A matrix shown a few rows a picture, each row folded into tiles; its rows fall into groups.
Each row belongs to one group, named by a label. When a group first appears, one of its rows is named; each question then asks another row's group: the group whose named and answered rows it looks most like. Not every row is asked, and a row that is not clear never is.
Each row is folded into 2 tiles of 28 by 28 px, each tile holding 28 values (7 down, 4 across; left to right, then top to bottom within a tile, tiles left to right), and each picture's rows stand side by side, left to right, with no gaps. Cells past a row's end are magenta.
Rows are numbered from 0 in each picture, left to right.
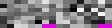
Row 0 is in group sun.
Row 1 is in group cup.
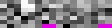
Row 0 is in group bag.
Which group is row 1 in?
bag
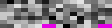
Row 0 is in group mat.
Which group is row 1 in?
bag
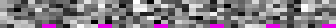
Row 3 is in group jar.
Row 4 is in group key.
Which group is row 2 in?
bag
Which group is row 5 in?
bag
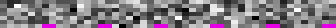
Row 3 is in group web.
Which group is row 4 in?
jar
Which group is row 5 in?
key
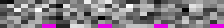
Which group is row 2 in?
mat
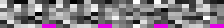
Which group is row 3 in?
mat
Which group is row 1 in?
mat
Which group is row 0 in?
mat
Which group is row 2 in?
bag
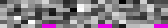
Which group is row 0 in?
bag
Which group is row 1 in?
bag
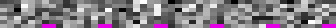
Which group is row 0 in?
bag
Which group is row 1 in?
jar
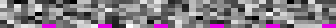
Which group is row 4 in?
jar
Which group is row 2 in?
sun
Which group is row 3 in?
jar
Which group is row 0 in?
mat
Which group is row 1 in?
web
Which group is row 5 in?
mat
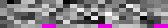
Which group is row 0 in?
web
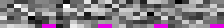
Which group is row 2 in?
cup
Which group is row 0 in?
cup
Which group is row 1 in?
key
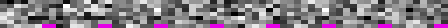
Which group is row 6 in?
jar
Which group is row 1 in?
key
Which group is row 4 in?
key
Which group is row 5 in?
sun
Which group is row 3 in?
jar
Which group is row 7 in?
mat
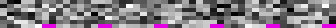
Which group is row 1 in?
cup
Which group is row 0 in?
web
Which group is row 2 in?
cup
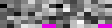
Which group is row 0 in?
key
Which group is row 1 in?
key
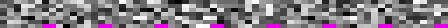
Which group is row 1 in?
bag
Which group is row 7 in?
web
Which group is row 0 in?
jar
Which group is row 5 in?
jar
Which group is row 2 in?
sun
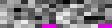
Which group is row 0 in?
mat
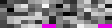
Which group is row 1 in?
key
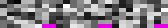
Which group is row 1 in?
key
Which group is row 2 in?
jar
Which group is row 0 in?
web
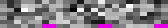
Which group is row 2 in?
mat
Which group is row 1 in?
cup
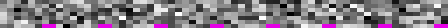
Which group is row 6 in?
cup
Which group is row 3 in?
sun
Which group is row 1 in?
bag
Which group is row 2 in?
web
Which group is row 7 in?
sun
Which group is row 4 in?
mat
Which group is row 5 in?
key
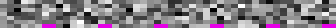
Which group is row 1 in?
key
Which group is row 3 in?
key
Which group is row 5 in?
jar
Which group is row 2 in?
bag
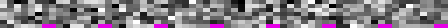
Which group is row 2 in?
key
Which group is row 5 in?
key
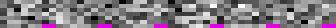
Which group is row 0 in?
jar
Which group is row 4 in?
cup
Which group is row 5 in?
web
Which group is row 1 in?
cup
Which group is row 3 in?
sun
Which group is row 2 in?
web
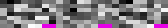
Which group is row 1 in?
web
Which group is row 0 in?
web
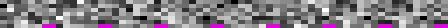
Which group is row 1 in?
jar
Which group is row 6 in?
jar
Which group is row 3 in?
cup
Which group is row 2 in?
jar
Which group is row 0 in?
key
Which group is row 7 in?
jar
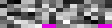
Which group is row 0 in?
web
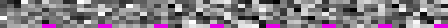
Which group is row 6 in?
sun
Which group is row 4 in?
mat
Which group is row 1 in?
web
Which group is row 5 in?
jar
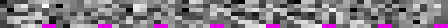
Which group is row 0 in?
sun
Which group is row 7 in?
sun
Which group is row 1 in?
key
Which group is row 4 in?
web
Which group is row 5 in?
web
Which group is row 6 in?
mat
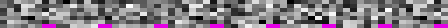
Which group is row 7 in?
jar
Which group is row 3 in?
jar
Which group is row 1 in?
mat
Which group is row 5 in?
cup
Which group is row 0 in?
jar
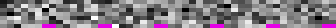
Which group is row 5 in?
cup
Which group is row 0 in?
key
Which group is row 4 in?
key
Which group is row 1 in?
mat
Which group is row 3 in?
mat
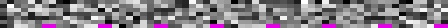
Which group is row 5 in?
bag
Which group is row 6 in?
cup
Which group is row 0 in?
key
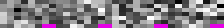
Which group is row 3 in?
key
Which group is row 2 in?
web
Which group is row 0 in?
mat
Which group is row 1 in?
sun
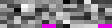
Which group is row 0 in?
bag
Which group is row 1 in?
mat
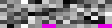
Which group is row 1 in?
cup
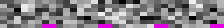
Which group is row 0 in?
bag
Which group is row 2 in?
cup
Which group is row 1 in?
jar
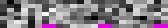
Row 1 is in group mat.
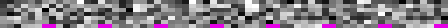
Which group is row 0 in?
key
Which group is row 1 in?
bag
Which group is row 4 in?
bag
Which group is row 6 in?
web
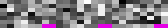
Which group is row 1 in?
sun
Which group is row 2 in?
cup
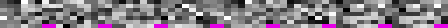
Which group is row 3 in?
cup
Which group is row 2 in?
mat
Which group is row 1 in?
bag
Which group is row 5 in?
cup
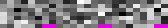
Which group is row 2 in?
key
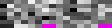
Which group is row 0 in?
key
